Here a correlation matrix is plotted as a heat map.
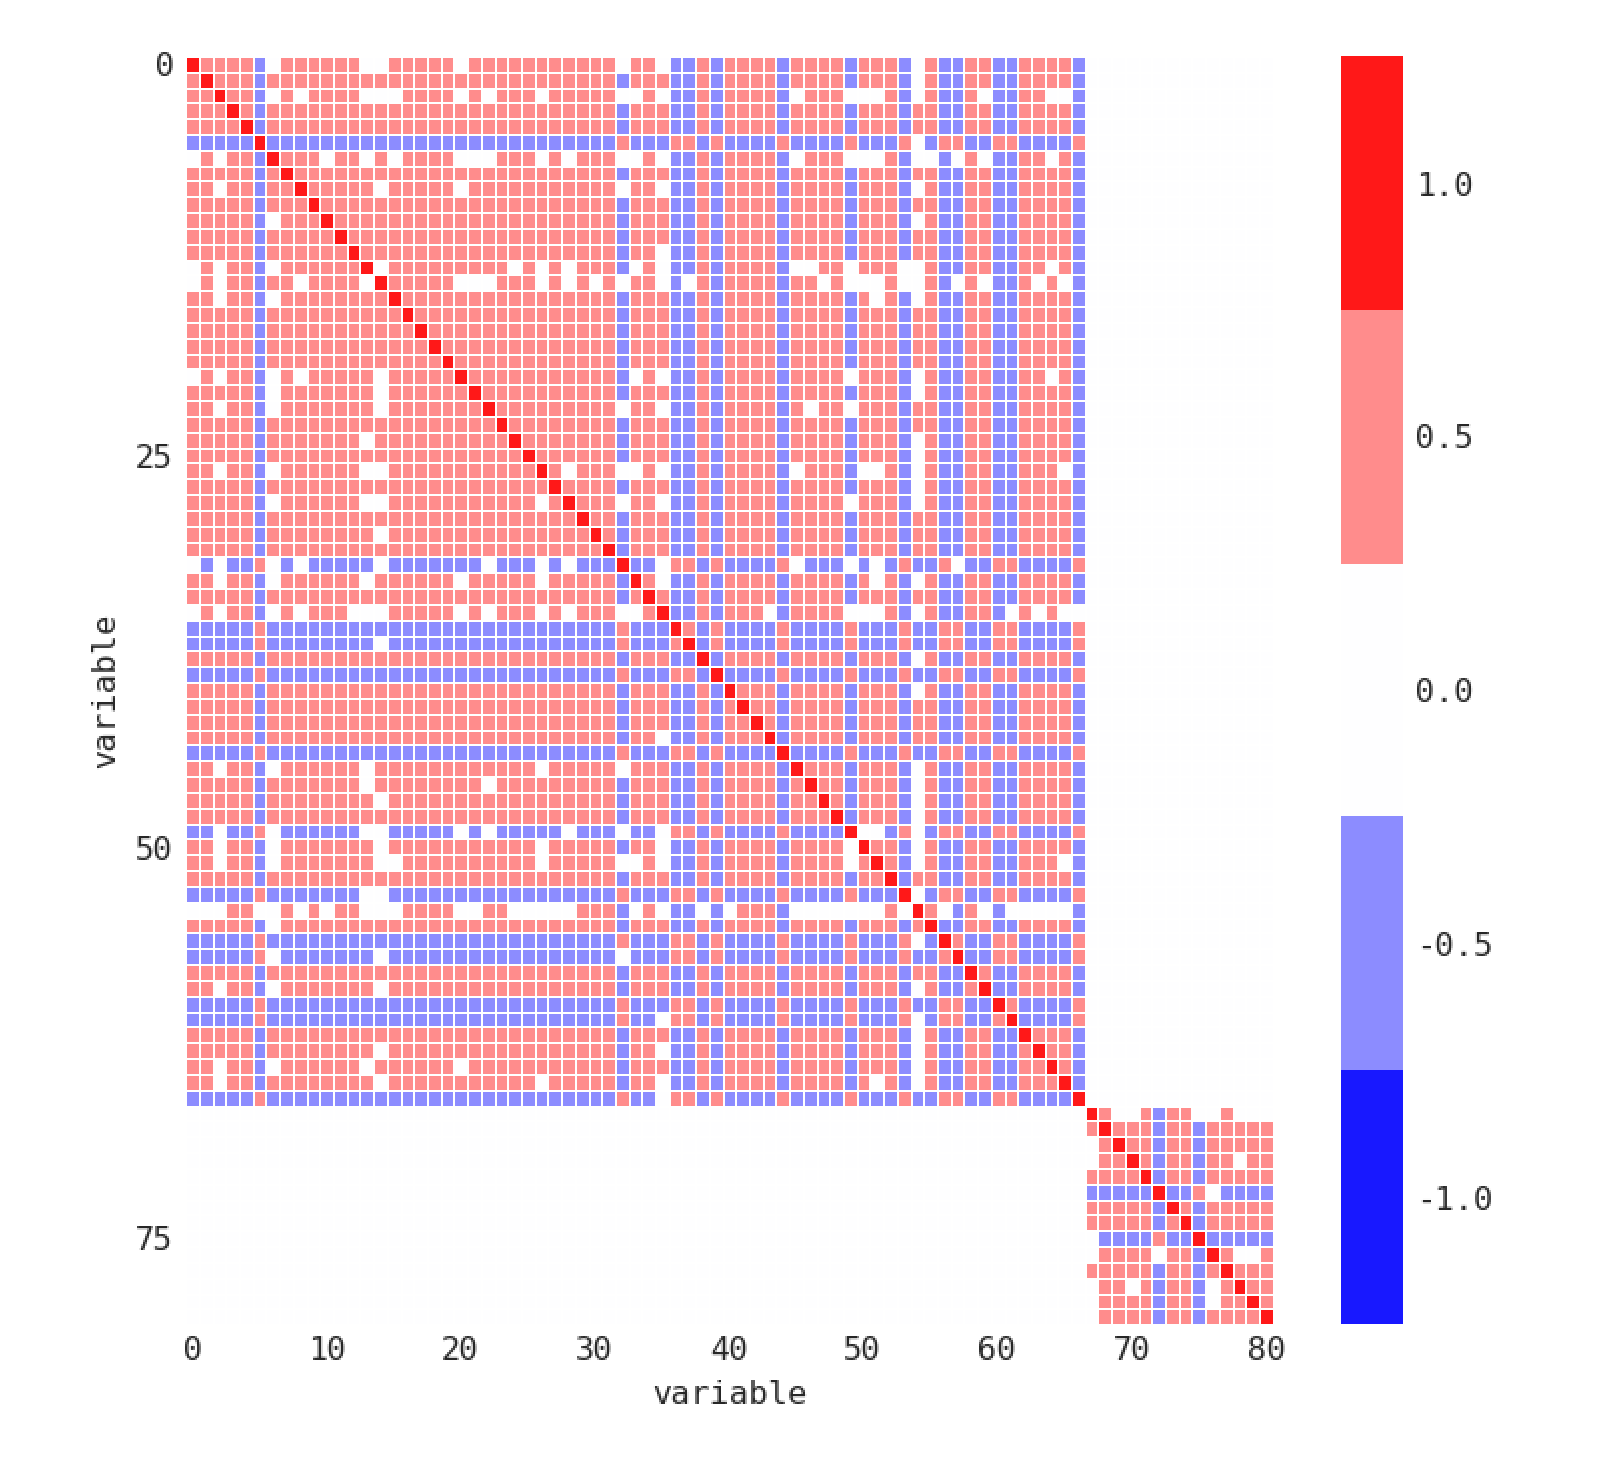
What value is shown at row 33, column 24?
0.5
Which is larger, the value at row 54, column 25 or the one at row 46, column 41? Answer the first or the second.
the second
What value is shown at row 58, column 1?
0.5
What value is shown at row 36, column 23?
-0.5
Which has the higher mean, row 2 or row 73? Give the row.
2
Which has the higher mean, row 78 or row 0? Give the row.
0
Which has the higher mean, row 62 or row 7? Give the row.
7
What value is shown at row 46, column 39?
-0.5
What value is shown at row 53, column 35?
-0.5
